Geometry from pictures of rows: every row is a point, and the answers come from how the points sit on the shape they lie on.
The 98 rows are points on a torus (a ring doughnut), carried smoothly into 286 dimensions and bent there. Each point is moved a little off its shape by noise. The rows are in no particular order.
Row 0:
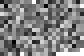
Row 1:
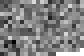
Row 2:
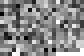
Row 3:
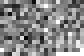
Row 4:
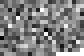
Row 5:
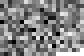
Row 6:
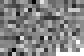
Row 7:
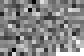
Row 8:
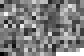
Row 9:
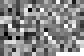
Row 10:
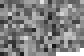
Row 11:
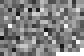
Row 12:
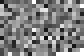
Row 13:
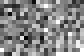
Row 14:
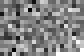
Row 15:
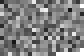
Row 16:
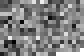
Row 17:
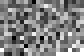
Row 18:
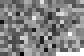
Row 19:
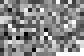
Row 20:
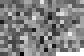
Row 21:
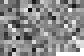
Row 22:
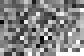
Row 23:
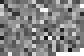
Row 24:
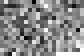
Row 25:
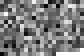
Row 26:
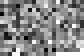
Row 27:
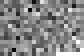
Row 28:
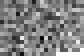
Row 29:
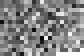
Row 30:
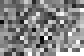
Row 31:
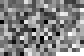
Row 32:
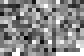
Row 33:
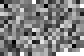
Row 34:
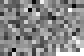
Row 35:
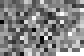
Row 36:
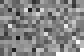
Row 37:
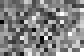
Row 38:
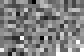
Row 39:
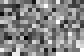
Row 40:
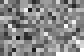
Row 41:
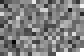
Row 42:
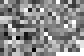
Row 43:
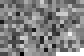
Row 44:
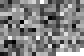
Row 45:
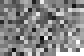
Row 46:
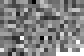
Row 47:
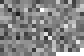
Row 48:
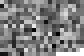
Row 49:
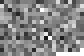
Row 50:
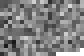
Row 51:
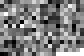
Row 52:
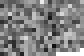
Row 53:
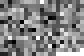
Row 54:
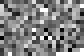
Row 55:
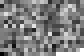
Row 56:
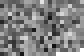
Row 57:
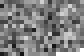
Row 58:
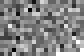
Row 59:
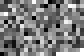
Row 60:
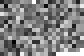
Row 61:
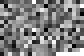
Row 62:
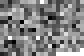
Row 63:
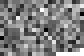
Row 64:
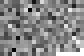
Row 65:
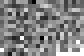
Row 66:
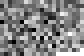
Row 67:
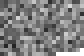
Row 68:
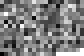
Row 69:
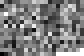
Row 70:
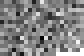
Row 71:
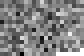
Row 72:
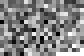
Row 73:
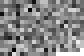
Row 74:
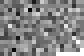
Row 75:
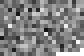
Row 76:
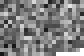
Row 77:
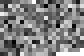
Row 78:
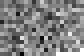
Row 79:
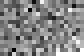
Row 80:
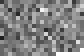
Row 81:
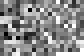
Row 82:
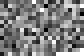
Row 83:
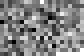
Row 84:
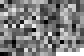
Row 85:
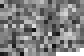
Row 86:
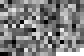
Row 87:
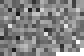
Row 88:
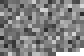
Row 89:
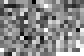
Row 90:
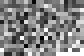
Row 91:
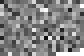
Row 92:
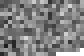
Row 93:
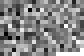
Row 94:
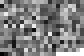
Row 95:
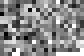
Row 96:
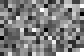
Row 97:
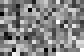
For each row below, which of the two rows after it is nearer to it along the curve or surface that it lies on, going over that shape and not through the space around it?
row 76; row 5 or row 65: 5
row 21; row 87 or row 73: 87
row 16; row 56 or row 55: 56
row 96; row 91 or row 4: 4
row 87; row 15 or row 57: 15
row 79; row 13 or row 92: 13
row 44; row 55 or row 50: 50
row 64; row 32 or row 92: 32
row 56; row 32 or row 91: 91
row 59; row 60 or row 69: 69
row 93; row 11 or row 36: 11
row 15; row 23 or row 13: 23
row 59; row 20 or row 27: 20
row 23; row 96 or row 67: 67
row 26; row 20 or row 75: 75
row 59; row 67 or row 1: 67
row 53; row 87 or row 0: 0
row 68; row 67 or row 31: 67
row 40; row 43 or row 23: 23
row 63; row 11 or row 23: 11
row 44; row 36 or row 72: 72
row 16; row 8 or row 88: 88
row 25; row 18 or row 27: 18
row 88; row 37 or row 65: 37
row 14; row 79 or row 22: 79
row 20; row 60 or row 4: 60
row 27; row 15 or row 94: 15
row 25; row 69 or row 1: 69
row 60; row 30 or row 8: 8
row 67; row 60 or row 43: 60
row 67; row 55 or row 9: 55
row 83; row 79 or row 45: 45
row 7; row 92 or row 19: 19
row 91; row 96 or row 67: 67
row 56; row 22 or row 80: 22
